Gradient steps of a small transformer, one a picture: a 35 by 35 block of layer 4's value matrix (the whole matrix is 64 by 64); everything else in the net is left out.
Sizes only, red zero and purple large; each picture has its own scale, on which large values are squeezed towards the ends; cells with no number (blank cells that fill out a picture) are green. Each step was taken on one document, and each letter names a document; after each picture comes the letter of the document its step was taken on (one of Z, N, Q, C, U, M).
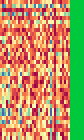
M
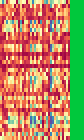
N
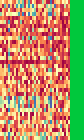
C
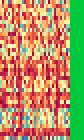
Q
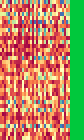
Q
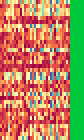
N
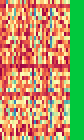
N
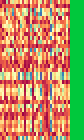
N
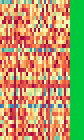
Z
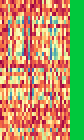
C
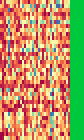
N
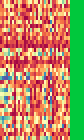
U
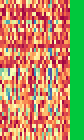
C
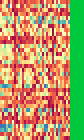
Z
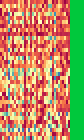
C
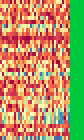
Z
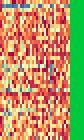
M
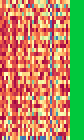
C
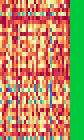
C
